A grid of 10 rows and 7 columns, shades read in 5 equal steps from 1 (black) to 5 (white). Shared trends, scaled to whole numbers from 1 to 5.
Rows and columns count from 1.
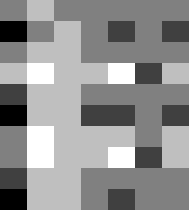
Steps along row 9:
up same down same same same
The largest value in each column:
4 5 4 4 5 3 4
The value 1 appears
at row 2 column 1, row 6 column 1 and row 10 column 1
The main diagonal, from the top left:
3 3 4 4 3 3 4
